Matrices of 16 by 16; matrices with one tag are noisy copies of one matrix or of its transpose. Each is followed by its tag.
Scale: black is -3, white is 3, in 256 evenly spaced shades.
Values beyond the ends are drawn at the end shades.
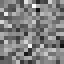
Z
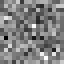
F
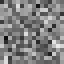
F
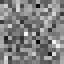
F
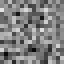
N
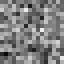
N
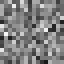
Z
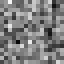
N
